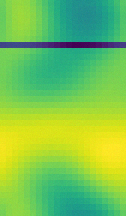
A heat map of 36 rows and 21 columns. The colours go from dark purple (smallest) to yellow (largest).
Odd lines: row 8. Ninth with the lowest average: top middle. Histogram: skewed, a long tail of low values.
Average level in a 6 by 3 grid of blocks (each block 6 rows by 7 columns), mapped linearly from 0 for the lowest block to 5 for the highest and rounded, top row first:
3 1 1 | 2 0 1 | 3 2 3 | 5 5 5 | 4 4 5 | 3 1 2
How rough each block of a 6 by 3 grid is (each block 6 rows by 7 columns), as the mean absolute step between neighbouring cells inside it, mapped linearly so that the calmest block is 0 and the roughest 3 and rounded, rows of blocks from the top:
000
333
000
000
000
001
